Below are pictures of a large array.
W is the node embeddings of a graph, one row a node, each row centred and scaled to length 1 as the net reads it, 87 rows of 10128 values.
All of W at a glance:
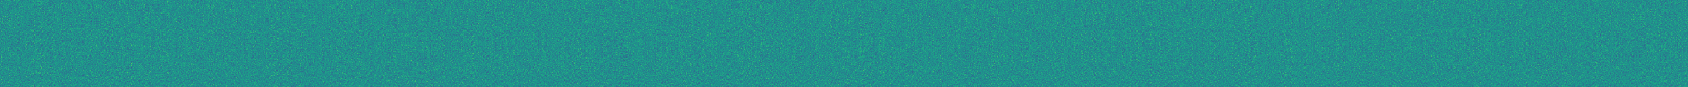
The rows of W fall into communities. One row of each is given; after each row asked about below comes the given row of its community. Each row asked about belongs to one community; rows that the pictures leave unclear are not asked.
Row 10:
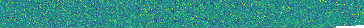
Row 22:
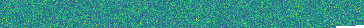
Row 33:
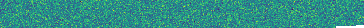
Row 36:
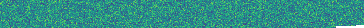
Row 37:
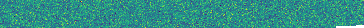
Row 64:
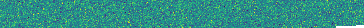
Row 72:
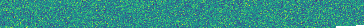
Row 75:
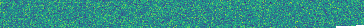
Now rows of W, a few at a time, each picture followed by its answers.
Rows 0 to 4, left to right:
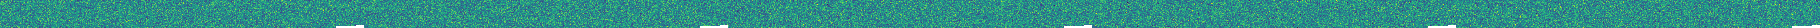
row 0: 36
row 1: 72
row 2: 75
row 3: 22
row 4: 36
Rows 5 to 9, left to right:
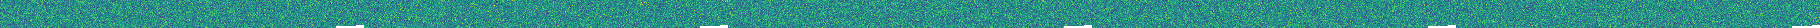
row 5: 36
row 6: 37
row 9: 33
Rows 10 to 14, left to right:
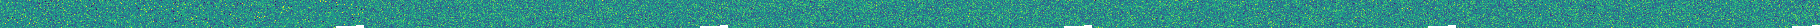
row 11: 33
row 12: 72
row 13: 72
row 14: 36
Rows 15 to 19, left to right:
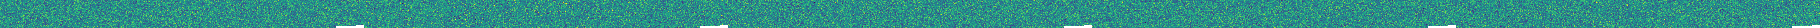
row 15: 75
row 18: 64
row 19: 37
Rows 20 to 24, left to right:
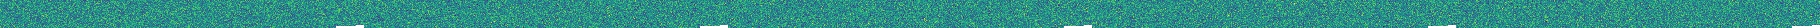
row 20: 75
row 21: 64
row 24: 75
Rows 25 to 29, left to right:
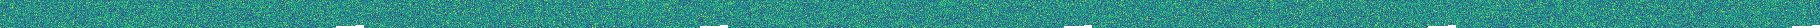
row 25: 75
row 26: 72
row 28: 64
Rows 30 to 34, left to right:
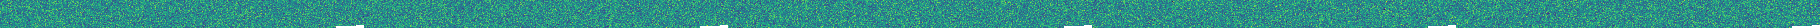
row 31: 72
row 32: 75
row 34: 75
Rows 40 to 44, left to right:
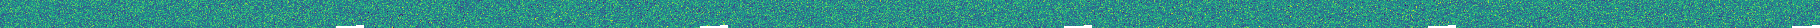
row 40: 72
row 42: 75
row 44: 33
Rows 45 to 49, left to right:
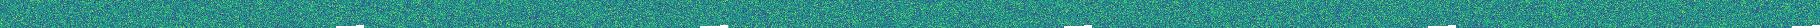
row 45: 36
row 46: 37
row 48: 22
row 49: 33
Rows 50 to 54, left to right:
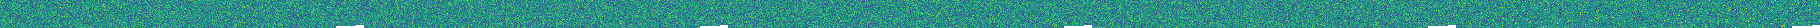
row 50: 75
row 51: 33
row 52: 64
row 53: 36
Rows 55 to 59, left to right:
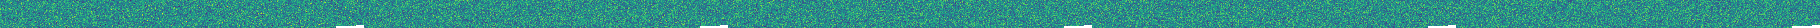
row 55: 72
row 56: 72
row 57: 22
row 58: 36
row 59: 72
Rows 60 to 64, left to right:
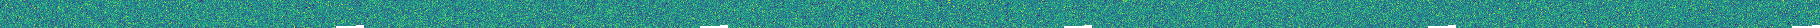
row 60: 33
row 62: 10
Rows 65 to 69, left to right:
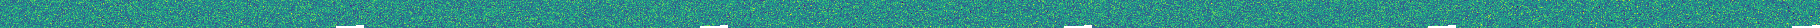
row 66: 22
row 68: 22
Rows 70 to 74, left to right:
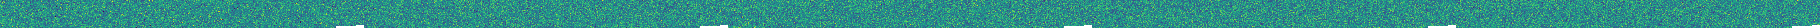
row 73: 36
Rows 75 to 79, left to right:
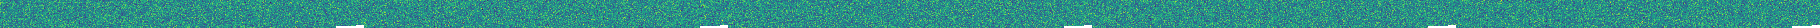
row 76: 33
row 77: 64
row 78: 36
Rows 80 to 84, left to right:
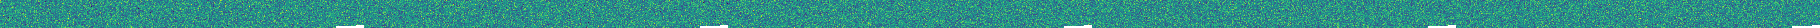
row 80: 10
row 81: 37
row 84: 64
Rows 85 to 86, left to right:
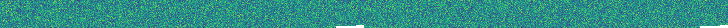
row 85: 36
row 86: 72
